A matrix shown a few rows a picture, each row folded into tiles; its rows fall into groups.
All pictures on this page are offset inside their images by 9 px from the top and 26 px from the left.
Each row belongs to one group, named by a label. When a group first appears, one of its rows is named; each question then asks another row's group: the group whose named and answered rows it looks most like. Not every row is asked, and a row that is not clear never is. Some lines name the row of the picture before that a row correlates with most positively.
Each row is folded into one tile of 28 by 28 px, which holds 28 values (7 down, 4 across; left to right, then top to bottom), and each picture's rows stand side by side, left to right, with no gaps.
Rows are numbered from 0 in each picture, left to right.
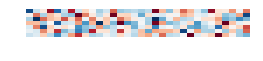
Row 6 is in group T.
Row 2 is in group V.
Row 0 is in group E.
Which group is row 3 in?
V
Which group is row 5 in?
T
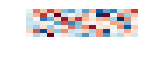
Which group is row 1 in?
V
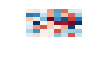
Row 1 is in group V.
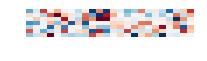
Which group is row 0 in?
T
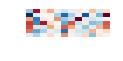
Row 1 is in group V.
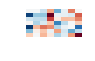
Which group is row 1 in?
T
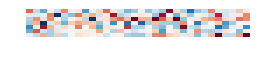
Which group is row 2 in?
E
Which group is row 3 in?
V
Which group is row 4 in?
T
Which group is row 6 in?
T
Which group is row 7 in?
T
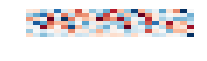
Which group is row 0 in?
V
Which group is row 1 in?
E
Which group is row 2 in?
T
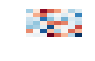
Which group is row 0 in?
T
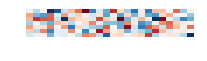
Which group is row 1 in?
E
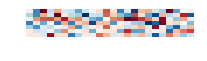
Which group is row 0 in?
T
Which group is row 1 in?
V
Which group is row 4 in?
V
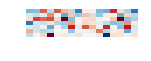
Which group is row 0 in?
T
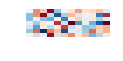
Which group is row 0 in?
T
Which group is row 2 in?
V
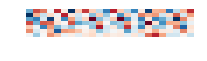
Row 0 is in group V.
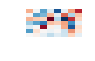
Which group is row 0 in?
V
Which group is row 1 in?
E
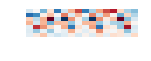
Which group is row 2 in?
E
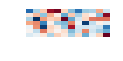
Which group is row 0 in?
E
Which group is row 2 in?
T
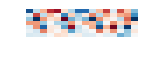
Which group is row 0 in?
E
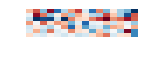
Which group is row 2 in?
T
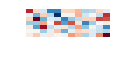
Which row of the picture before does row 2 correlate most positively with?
2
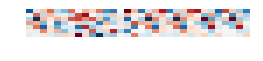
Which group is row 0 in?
E
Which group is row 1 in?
T
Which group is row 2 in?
V
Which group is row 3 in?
T
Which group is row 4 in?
E
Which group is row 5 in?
E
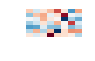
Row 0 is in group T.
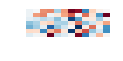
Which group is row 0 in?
T
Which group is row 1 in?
T
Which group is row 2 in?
T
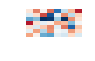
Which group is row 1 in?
E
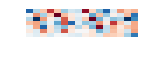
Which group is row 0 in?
E
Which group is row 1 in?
V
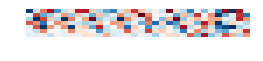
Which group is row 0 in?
E
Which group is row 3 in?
E
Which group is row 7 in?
T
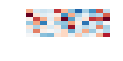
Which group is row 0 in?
V
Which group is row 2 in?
T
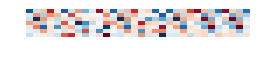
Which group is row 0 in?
E
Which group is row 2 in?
T
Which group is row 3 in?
E
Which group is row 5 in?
E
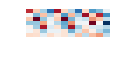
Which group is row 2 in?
V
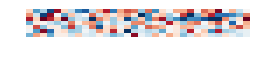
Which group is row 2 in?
E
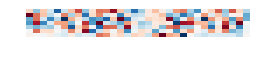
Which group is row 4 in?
T
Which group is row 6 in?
E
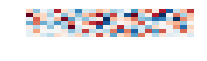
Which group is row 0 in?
V
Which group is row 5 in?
E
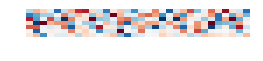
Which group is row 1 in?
E
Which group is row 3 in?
V
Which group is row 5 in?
E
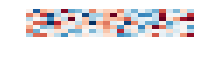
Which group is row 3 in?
V
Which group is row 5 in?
T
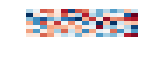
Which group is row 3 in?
T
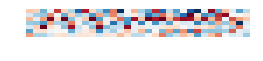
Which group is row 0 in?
V
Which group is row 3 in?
V
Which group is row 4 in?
T
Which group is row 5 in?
T
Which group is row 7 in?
V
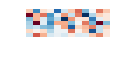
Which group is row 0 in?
V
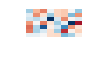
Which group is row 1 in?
V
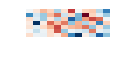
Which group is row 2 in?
V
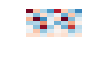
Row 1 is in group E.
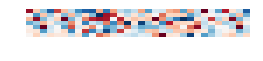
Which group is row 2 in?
T
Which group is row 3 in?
V
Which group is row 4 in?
T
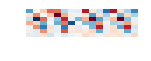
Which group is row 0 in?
E
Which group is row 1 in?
V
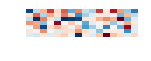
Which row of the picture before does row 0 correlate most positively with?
0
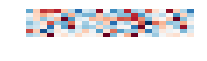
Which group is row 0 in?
T
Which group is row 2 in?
T
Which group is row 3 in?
T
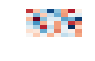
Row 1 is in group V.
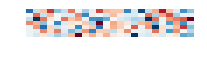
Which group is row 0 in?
E
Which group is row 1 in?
T
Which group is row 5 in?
V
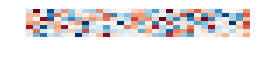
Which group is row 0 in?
V
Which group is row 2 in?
T
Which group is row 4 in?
V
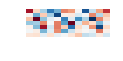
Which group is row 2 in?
E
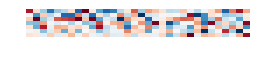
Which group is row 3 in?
E
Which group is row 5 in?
T
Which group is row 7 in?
T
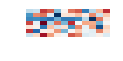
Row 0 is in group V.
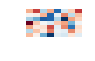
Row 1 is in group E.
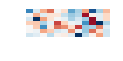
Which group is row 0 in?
E
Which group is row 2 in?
V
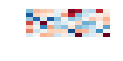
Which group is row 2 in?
T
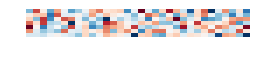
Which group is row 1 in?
V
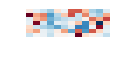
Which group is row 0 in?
V
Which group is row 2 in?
V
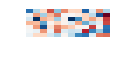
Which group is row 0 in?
E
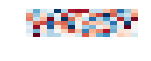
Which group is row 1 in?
E
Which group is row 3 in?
V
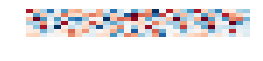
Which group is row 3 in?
T
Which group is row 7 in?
V
